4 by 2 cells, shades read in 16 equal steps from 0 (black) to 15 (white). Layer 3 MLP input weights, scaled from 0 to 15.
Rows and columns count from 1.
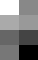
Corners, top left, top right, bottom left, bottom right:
15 8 7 0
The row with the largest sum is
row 1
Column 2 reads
8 9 4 0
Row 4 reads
7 0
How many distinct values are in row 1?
2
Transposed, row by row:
15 10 6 7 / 8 9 4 0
